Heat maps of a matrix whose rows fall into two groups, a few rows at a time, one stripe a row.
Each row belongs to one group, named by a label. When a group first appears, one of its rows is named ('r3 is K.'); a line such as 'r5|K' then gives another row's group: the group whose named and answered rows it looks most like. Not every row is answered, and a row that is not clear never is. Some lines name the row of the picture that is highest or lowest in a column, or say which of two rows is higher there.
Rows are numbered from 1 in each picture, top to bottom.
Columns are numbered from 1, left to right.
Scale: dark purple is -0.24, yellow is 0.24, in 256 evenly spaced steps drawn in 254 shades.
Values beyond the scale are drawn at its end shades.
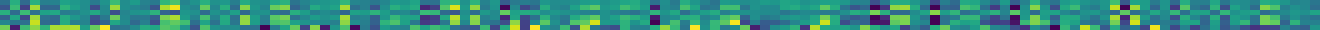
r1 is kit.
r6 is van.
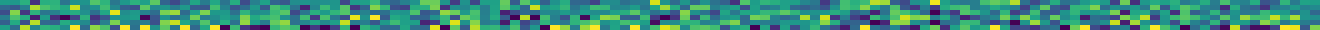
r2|van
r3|kit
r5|kit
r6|van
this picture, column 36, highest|4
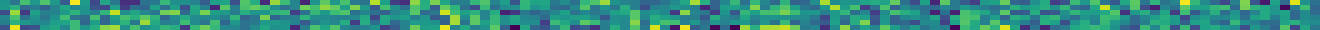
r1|van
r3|kit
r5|van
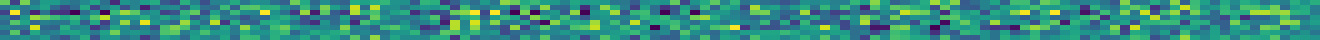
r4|van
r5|van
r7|kit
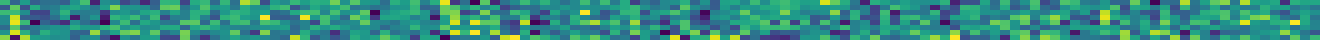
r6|kit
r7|van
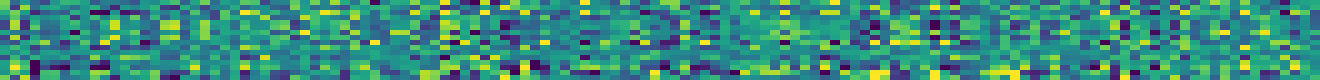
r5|kit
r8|kit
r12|van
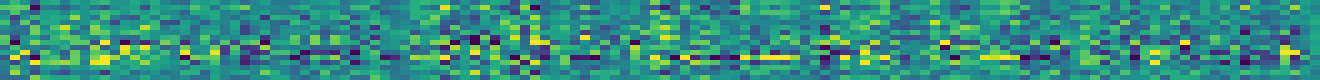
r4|van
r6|van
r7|van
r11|van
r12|kit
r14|kit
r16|van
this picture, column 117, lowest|9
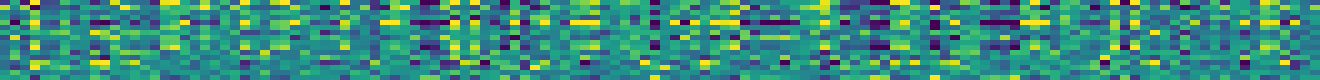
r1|kit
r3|kit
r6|kit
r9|kit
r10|kit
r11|van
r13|van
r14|van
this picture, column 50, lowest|5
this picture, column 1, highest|2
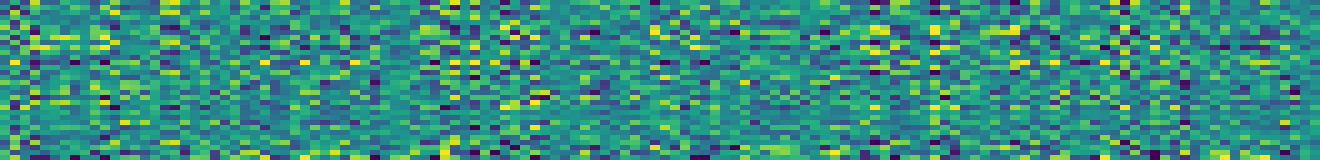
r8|van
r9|kit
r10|van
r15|kit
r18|van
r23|van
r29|kit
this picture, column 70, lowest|32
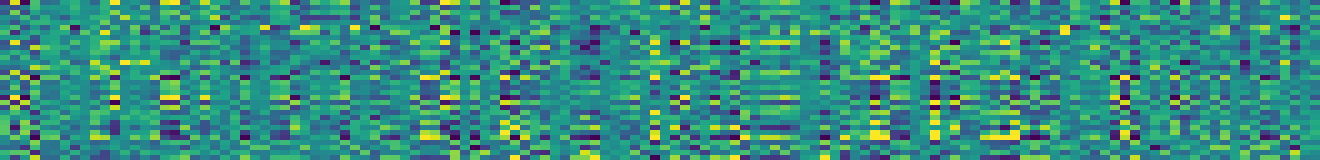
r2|van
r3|kit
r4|van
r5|van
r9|kit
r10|van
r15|kit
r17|kit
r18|kit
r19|kit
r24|van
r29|kit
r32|kit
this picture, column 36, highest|6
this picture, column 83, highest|32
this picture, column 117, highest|31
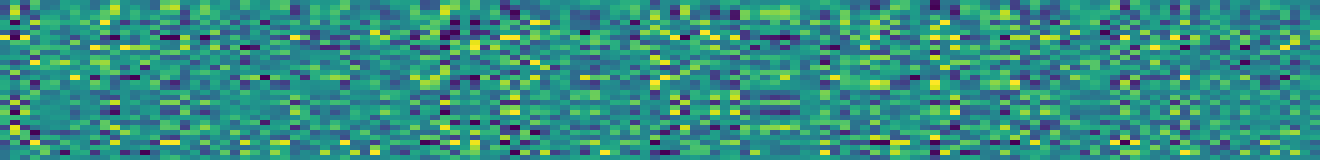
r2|kit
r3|kit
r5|van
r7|van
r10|van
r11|kit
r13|van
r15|kit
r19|kit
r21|kit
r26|kit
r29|kit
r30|van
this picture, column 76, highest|31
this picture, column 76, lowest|10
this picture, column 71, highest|7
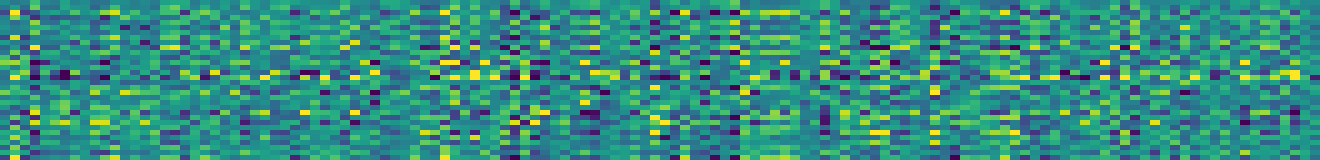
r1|kit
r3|kit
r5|kit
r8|kit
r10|kit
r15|van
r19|van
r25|van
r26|kit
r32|kit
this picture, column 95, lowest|13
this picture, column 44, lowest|16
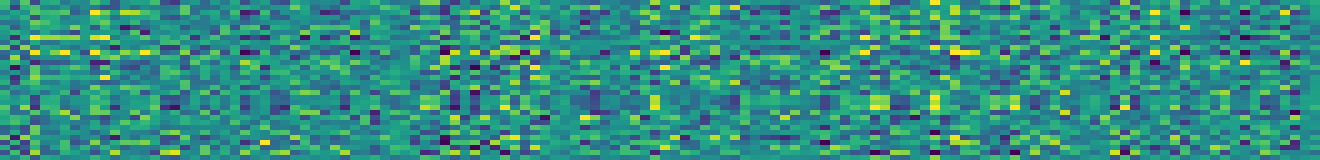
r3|van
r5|van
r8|van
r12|kit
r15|kit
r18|van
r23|van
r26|van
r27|kit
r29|van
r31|kit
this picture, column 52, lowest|12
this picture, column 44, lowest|31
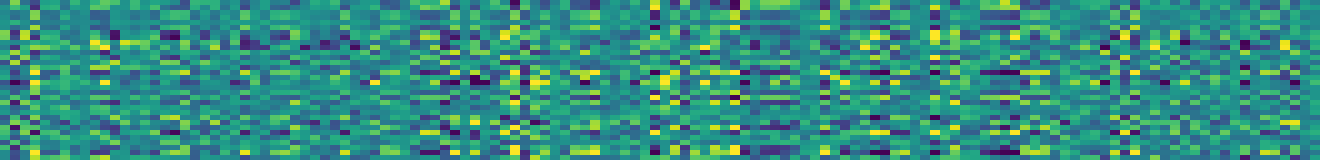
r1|kit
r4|kit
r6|kit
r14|van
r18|van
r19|kit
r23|van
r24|kit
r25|van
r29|kit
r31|kit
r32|van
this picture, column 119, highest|17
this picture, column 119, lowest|9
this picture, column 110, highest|17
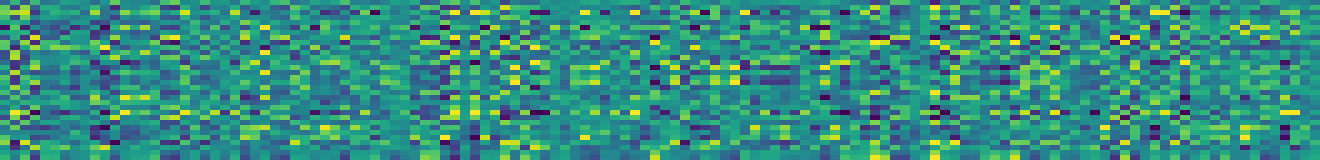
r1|kit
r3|van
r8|kit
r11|van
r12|kit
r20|van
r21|van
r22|kit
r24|kit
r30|van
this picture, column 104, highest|8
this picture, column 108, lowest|3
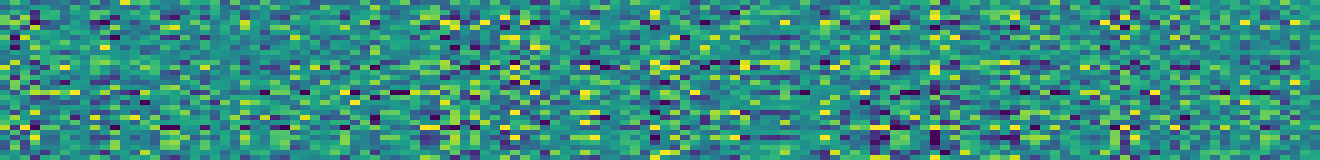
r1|van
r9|van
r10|van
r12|van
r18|kit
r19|van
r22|kit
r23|kit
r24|van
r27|kit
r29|kit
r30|kit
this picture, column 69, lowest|8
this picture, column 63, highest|14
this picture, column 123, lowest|19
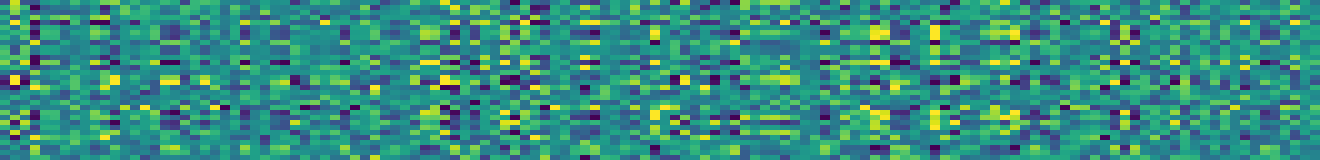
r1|kit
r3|van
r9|kit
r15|van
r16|kit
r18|van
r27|kit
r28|van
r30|kit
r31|kit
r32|van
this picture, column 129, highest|22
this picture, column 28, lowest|13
